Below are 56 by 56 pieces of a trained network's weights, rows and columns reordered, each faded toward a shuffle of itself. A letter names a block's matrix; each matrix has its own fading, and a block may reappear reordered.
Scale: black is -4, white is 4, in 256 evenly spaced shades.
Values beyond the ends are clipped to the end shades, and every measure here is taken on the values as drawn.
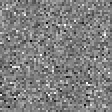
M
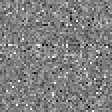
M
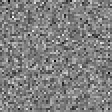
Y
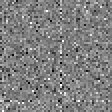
M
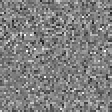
Y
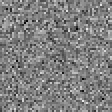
Y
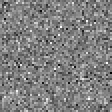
M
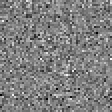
Y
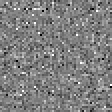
M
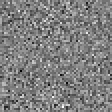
Y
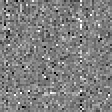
M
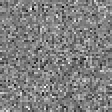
Y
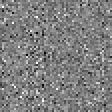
M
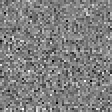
Y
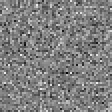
Y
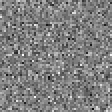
Y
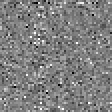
M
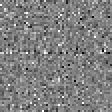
M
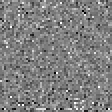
M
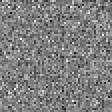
Y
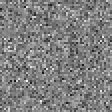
Y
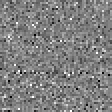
M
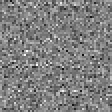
Y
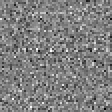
Y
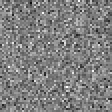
Y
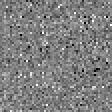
M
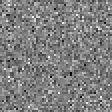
M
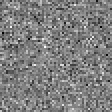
Y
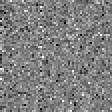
M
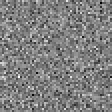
Y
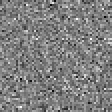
Y
